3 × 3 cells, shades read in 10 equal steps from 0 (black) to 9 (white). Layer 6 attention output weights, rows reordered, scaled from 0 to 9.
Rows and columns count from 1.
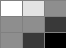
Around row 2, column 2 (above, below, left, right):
8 2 5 2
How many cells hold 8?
1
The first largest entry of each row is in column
1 1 1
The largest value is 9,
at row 1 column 1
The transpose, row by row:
9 5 5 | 8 5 2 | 5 2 0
